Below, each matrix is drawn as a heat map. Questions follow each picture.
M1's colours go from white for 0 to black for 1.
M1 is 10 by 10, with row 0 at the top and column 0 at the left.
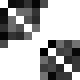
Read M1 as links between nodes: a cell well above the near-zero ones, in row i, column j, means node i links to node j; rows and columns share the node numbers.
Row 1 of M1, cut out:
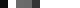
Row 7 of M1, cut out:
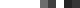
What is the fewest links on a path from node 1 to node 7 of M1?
3
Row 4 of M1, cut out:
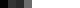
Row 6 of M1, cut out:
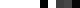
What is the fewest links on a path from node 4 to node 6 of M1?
3
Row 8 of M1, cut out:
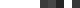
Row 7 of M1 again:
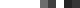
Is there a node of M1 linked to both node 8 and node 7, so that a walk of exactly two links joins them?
yes
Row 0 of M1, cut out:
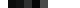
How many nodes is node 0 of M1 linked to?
5
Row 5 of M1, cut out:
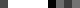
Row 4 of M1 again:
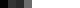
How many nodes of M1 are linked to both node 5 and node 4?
1
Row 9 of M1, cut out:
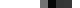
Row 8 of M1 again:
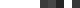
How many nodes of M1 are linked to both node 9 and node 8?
3
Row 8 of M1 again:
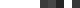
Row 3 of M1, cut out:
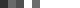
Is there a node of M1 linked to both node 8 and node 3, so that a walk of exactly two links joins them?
no
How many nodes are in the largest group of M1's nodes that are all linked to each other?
5
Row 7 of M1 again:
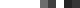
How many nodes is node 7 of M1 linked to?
4
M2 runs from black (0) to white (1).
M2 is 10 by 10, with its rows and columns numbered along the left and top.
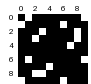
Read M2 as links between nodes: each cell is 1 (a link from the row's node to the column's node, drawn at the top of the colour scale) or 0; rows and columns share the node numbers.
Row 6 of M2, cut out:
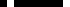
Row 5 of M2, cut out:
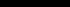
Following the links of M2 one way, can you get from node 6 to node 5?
no
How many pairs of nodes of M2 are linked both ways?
8
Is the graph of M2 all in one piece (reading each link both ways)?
no
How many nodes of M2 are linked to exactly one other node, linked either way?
2
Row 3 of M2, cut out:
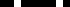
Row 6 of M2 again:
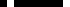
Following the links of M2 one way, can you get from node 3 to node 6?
no
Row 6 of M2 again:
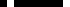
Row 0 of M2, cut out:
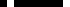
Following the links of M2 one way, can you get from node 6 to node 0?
yes
